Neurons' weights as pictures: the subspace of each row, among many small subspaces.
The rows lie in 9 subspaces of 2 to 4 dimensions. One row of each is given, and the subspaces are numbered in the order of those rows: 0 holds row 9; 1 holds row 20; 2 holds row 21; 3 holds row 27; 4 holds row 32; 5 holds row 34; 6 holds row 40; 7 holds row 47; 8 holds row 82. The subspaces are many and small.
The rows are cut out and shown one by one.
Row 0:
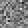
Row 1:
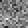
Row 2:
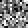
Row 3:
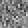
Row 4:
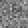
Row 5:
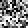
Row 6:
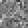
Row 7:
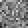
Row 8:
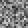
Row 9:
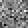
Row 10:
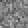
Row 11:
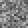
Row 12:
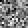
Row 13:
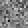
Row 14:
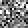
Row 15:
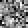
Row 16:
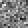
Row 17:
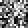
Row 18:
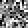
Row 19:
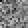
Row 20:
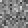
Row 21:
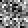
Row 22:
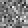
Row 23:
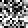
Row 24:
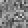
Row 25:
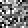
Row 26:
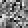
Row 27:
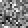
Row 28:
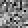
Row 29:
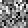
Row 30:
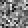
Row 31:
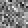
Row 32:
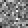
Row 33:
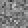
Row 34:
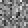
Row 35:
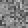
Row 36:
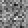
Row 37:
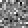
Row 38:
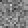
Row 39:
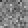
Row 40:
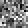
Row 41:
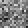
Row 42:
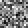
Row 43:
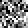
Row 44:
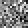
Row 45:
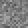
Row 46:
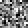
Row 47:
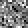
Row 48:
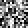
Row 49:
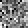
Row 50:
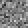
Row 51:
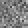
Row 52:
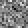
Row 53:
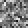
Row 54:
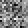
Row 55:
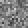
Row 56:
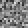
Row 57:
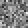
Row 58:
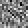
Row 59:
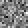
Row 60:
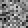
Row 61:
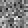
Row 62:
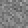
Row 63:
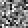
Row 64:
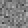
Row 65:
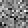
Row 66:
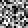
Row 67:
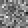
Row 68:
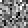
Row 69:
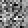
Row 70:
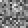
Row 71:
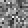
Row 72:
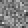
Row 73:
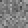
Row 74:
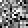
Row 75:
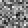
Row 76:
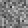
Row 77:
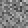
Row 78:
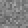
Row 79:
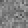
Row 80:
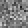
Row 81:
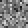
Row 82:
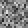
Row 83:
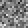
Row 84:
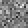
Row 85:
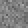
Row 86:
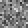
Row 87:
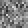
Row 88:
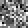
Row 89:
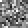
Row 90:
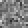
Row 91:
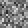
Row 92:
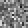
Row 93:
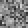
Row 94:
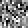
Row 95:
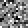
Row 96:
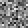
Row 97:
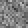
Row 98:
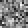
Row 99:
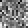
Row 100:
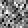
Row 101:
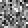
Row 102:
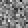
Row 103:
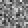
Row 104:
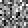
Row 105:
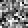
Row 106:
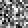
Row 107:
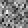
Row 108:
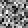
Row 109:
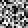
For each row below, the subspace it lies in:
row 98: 6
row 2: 1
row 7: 4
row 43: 1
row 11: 6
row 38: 0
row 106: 5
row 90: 6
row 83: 0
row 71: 4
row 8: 8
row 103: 5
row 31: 1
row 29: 5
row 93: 6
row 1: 3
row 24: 2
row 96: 4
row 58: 7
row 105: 6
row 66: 8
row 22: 7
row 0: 5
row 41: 3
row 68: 5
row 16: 3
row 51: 7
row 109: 8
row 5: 3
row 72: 3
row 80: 6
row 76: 7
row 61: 0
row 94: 7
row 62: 7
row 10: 0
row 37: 3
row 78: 3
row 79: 2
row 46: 5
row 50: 3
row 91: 8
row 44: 7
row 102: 5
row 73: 1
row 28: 3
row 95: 4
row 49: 4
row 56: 3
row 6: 2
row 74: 2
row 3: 7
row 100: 8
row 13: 5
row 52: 7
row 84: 5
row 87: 5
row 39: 0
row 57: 2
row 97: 1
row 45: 3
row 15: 6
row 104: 5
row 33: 6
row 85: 1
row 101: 1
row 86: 1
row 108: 8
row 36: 2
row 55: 4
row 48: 4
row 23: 6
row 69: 2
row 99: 4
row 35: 6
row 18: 2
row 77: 7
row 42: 8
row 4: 2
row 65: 0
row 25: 4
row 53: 0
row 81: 1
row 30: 0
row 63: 0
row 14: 5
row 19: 4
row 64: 3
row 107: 8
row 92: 0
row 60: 6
